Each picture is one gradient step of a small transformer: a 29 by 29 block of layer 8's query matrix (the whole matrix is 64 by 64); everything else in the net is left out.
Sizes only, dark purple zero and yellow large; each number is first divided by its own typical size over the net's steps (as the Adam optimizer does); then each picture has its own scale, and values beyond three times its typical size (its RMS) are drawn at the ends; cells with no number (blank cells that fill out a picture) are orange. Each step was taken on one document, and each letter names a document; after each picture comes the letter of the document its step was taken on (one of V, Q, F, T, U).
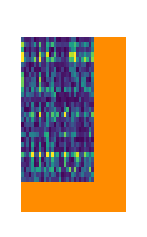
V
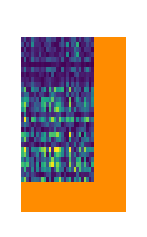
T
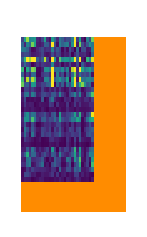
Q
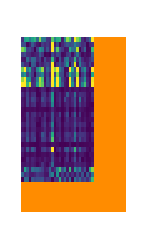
Q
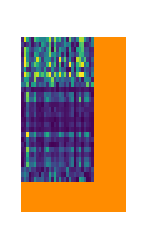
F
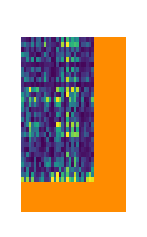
T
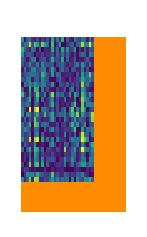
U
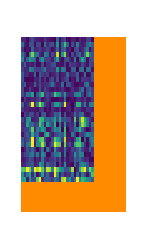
V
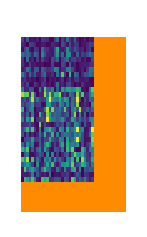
T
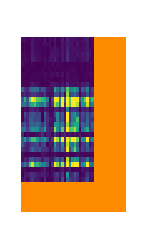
T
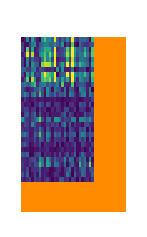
F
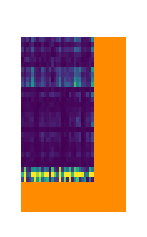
Q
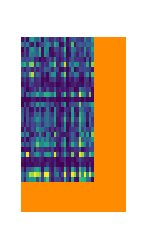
V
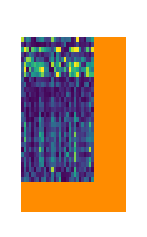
Q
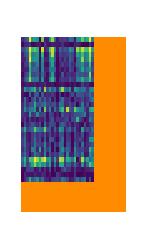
U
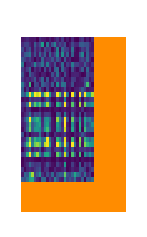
V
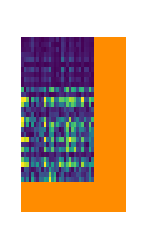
T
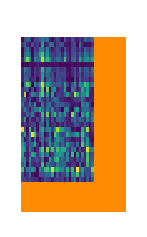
V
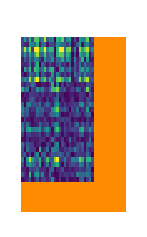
U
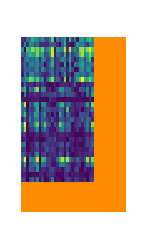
U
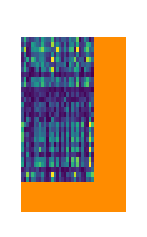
Q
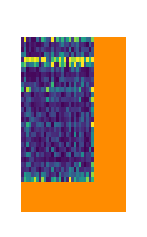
Q
